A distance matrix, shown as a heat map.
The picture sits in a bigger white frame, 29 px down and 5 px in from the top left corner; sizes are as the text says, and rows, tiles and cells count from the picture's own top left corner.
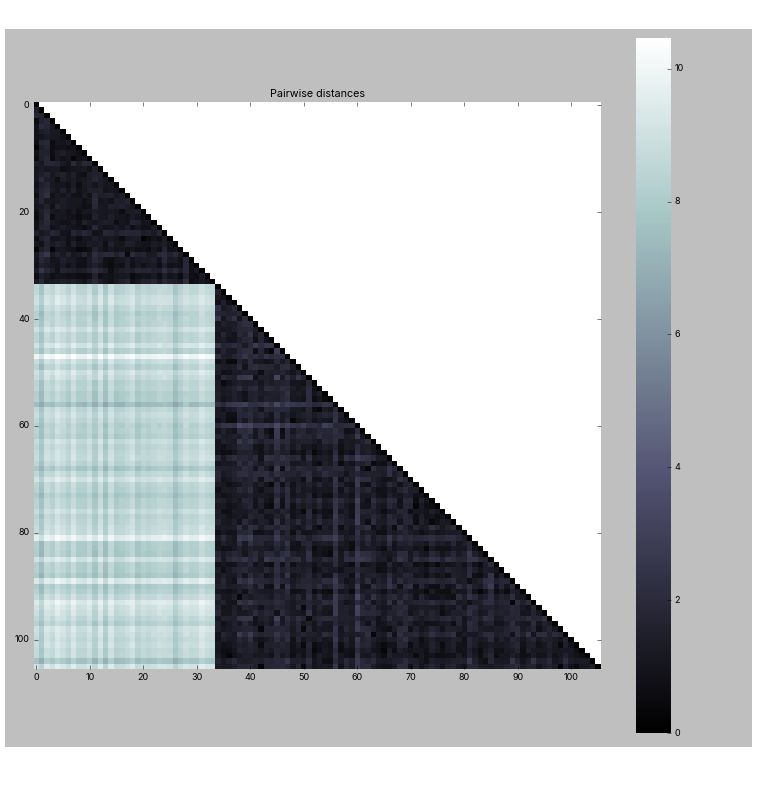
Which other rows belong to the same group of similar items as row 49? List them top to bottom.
34, 35, 36, 37, 38, 39, 40, 41, 42, 43, 44, 45, 46, 47, 48, 50, 51, 52, 53, 54, 55, 56, 57, 58, 59, 60, 61, 62, 63, 64, 65, 66, 67, 68, 69, 70, 71, 72, 73, 74, 75, 76, 77, 78, 79, 80, 81, 82, 83, 84, 85, 86, 87, 88, 89, 90, 91, 92, 93, 94, 95, 96, 97, 98, 99, 100, 101, 102, 103, 104, 105
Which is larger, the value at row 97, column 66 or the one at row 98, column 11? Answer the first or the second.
the second
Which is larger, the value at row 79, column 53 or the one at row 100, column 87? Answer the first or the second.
the second
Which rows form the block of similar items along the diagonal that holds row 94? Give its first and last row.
34 to 105
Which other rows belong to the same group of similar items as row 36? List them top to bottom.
34, 35, 37, 38, 39, 40, 41, 42, 43, 44, 45, 46, 47, 48, 49, 50, 51, 52, 53, 54, 55, 56, 57, 58, 59, 60, 61, 62, 63, 64, 65, 66, 67, 68, 69, 70, 71, 72, 73, 74, 75, 76, 77, 78, 79, 80, 81, 82, 83, 84, 85, 86, 87, 88, 89, 90, 91, 92, 93, 94, 95, 96, 97, 98, 99, 100, 101, 102, 103, 104, 105
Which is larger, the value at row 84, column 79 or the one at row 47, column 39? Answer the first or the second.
the second
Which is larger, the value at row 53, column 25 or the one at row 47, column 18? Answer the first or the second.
the second
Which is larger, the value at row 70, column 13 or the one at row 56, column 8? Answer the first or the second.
the first
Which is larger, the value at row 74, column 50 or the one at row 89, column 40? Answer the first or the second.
the second
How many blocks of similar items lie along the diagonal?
2
